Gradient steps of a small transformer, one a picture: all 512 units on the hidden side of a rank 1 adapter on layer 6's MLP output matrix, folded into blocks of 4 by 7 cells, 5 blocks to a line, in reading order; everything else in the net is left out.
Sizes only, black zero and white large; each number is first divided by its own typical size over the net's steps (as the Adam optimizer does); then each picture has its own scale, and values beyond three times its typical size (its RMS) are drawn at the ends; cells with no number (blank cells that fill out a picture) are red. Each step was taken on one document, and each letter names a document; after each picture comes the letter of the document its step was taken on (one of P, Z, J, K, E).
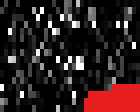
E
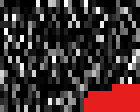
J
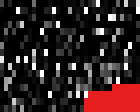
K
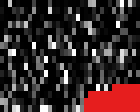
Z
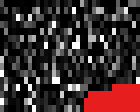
J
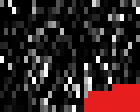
K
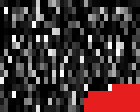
J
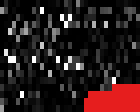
E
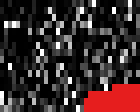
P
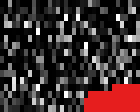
Z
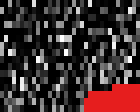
Z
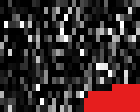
Z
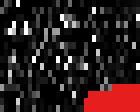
E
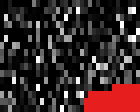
Z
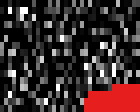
Z
